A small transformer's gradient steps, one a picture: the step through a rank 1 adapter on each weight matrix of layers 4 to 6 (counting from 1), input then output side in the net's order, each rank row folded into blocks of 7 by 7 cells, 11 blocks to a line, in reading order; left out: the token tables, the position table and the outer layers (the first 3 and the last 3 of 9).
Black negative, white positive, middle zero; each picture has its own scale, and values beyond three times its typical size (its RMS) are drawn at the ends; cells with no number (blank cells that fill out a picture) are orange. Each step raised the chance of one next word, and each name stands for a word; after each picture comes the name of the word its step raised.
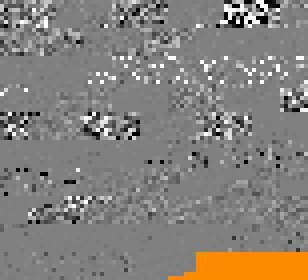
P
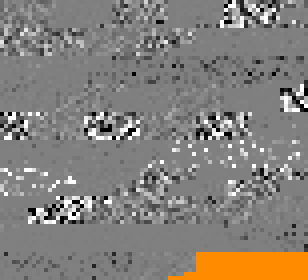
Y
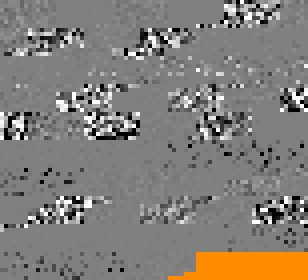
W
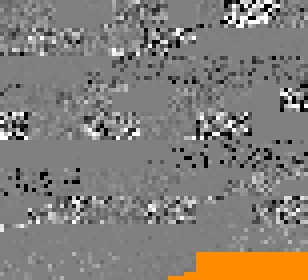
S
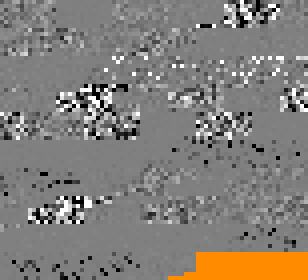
W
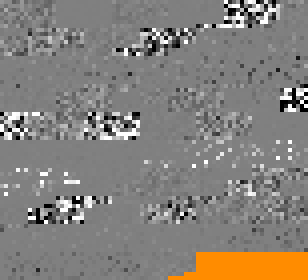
Y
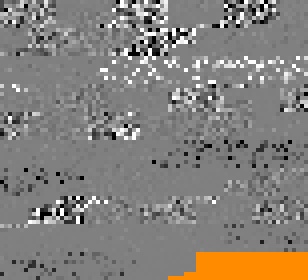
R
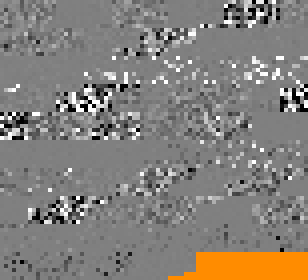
R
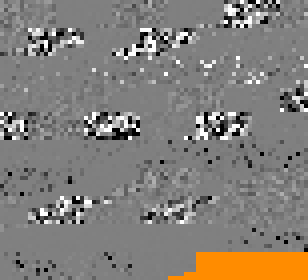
W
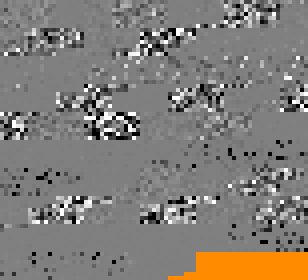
W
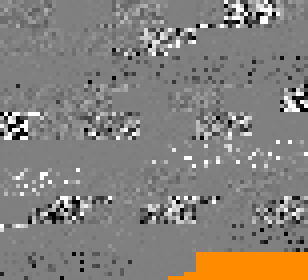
Y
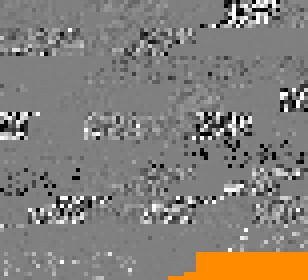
S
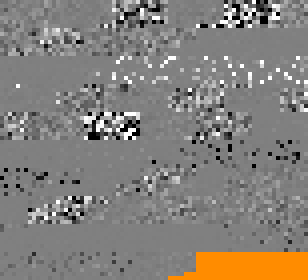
P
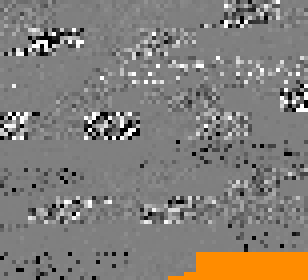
W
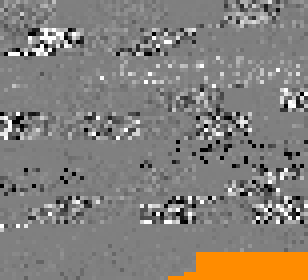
S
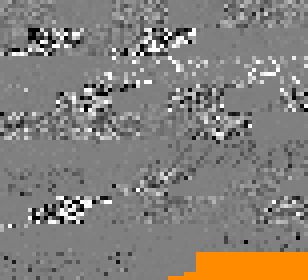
R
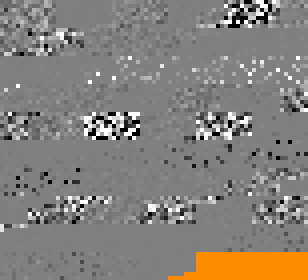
P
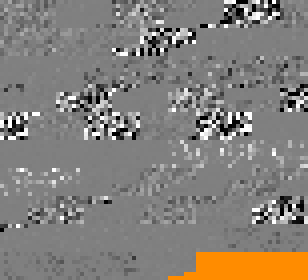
Y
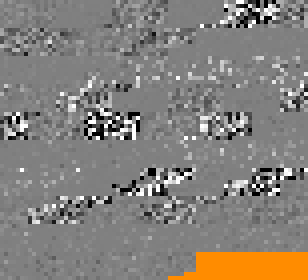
P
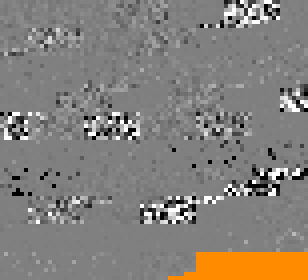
S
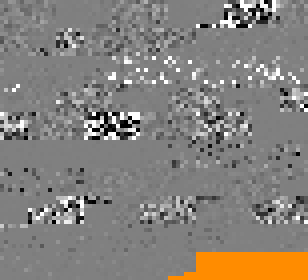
P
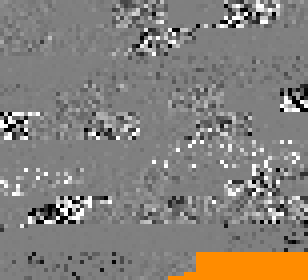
Y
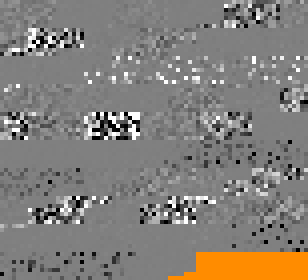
W
